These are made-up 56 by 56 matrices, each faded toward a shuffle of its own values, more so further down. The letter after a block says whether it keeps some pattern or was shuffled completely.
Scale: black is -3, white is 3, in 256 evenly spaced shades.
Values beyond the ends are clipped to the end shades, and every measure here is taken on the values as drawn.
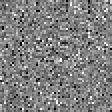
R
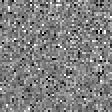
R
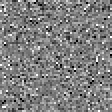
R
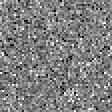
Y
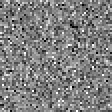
Y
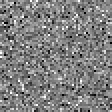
R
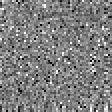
R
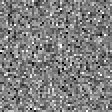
Y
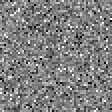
Y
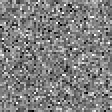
Y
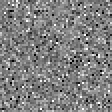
Y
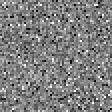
Y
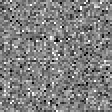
R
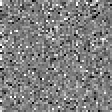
R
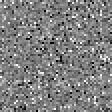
Y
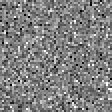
Y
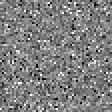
Y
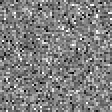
R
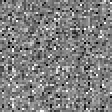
R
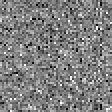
R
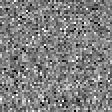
R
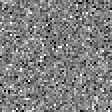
Y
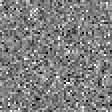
R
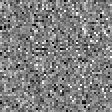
R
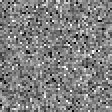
Y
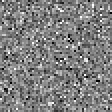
R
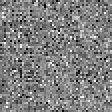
R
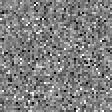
Y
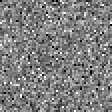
Y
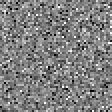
Y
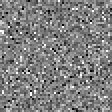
Y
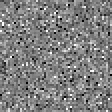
Y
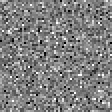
Y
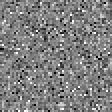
R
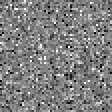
R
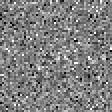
R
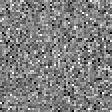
R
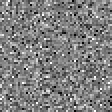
R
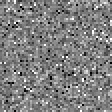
Y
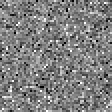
Y
